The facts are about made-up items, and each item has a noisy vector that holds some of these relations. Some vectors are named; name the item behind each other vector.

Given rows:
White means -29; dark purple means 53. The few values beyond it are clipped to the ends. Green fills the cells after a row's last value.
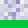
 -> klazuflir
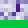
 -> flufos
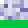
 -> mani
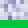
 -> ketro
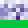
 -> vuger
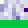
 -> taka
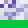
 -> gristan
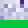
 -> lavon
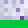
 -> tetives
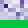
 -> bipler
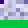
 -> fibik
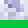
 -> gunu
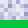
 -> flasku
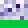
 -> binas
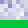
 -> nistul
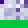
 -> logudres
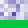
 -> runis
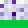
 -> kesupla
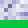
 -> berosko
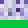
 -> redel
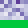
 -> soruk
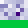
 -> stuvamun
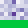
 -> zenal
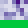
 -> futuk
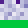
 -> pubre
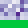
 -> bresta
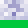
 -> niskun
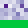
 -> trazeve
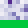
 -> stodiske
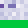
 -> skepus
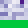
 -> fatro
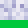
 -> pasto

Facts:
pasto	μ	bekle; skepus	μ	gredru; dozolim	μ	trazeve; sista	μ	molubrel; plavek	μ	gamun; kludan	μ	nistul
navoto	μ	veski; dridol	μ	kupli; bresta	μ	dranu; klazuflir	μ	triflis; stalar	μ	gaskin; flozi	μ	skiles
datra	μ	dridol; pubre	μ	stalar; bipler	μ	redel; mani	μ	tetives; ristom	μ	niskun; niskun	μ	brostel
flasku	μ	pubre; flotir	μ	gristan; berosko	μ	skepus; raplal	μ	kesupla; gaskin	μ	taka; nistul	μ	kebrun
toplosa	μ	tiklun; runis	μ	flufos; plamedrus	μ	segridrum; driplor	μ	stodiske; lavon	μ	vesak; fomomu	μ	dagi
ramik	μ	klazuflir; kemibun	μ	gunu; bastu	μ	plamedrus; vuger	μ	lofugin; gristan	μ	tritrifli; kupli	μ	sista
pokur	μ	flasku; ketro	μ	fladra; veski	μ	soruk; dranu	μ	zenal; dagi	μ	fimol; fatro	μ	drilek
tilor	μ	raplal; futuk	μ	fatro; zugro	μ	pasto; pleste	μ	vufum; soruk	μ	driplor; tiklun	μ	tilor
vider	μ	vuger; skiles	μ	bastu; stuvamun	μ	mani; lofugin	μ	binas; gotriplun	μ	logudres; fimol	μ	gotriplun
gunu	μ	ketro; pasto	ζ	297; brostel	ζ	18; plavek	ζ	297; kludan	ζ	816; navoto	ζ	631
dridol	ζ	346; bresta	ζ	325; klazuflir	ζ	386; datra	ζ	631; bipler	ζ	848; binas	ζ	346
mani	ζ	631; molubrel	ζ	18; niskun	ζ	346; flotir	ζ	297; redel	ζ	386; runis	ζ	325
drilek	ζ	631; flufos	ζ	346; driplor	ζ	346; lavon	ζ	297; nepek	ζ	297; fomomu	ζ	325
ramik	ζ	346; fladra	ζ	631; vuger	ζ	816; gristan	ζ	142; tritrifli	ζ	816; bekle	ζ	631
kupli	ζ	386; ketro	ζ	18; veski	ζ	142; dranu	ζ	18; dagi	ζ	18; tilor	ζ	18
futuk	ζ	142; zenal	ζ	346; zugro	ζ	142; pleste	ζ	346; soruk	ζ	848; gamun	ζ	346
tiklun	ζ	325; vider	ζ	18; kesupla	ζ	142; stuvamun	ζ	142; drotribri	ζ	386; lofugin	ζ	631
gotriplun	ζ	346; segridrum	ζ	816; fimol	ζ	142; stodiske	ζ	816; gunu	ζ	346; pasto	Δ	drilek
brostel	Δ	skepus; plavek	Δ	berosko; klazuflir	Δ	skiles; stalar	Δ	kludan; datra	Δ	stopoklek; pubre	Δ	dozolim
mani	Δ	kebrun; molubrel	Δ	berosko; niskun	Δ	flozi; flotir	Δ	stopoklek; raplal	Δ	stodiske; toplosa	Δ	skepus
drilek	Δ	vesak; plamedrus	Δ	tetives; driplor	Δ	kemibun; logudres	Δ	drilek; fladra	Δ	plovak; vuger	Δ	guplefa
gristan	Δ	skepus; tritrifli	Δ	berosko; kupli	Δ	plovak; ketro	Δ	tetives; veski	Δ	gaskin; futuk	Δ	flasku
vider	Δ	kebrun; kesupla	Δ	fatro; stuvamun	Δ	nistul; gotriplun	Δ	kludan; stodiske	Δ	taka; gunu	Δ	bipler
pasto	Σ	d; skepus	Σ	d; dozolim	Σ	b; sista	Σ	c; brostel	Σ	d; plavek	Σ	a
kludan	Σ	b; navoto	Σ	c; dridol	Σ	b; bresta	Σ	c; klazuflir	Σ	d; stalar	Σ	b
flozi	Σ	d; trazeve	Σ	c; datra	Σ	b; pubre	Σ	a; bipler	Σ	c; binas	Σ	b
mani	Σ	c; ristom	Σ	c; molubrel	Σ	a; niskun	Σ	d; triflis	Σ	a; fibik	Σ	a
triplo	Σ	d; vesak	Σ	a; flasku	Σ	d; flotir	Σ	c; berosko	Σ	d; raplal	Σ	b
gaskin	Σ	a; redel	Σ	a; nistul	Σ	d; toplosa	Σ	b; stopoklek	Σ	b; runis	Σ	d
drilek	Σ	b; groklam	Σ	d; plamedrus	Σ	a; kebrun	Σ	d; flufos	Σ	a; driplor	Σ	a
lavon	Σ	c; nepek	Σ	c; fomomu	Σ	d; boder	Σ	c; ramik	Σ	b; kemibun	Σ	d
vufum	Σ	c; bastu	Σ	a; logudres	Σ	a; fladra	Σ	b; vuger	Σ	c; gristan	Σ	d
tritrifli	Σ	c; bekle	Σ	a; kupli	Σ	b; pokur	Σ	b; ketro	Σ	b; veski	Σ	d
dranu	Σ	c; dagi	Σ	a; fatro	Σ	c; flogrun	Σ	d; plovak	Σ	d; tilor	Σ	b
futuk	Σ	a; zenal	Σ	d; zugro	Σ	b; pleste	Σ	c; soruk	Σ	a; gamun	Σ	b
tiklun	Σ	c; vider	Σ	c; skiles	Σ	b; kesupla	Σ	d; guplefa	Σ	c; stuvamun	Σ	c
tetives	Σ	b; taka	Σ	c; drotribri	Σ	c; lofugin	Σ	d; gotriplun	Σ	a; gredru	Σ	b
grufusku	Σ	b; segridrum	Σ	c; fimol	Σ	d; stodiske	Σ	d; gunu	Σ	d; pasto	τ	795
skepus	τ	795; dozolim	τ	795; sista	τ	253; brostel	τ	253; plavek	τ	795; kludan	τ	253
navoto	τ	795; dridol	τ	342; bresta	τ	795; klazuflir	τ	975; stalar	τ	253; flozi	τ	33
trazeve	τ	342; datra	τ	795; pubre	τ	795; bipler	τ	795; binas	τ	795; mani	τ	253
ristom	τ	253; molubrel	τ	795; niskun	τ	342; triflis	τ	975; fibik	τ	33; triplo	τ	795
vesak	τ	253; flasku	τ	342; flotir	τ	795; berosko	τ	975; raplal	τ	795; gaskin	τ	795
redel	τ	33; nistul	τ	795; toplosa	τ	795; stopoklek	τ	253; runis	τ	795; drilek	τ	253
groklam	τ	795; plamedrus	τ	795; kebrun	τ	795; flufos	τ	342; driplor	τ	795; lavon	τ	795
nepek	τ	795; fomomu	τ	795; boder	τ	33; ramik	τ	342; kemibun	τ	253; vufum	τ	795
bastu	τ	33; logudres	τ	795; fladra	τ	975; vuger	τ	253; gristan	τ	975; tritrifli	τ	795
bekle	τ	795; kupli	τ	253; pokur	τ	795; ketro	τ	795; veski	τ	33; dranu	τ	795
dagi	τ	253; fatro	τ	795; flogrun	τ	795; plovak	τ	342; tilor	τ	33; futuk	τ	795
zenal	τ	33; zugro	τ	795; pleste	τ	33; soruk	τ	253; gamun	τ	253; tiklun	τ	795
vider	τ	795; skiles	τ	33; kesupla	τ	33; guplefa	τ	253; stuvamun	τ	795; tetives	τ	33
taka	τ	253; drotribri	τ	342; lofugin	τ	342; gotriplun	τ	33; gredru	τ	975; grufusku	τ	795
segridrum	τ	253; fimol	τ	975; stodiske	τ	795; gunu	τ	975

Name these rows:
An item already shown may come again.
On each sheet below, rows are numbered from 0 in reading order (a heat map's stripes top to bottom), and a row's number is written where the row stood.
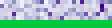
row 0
fimol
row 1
tilor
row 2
vesak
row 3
flufos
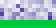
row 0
pleste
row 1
skiles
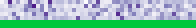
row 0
stodiske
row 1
dranu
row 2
tetives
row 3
gristan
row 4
datra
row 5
raplal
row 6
toplosa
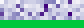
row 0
pleste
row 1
flufos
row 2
kesupla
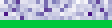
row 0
kupli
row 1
driplor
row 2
berosko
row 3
fladra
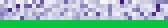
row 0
binas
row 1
gristan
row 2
raplal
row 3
lofugin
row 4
stodiske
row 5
flufos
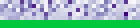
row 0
navoto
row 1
dranu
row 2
veski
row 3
tiklun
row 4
kesupla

